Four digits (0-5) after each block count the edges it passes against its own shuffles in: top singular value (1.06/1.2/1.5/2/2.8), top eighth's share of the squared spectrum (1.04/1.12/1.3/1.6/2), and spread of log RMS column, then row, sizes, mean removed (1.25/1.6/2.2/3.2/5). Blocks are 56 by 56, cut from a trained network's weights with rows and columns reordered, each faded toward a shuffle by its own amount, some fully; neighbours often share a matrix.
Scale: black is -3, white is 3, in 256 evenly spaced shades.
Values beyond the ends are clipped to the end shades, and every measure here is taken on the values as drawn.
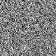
3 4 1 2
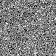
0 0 0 0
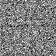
0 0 0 0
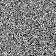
0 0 0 0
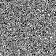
0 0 0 0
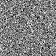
0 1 0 0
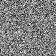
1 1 0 0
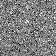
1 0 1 0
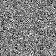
2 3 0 0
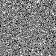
2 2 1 0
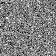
1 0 0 0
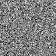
2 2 0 1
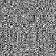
3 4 1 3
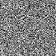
3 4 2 2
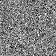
0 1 0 0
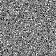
2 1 0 0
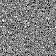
2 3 1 0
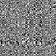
4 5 3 2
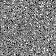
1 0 0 0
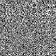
3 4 2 2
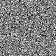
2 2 0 0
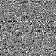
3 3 0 2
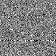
3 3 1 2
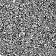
2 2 0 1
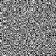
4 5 2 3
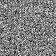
1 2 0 0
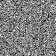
0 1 0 0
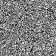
1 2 0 0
